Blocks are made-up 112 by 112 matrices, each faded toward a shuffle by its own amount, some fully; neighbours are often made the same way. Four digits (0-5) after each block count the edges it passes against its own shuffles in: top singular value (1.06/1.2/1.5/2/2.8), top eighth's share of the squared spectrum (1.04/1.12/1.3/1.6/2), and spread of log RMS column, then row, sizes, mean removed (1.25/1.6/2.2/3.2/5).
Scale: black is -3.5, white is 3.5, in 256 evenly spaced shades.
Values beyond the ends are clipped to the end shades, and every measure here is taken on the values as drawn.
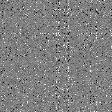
2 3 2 2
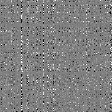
3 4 4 3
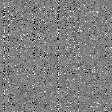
2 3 3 2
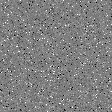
0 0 0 0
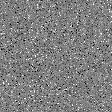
2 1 0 0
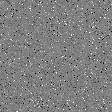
0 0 0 0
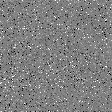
3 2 0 1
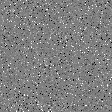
2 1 0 0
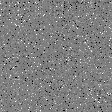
2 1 0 0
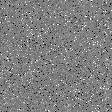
0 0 0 0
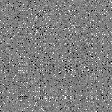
4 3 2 2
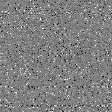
4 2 0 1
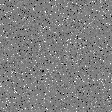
0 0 0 0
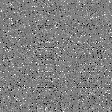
4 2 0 1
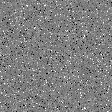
0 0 0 0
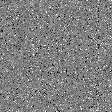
1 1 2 1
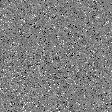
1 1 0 1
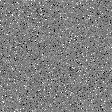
0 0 0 0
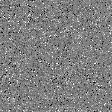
1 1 1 1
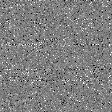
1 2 2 2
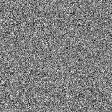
3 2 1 1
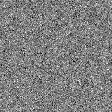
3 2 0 0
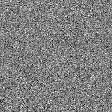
3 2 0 1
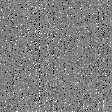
3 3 2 0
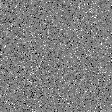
2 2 1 0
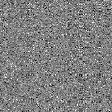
4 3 2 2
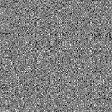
4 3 2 2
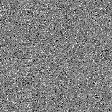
3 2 1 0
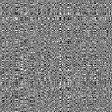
5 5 4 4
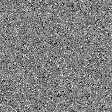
1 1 0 0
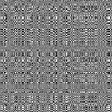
5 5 4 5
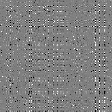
5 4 3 3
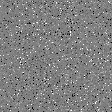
3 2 1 1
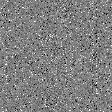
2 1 2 0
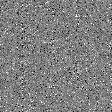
2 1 2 0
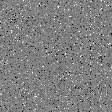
2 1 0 0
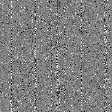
3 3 3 0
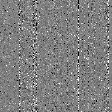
3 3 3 0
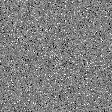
1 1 0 0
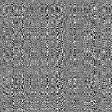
5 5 4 3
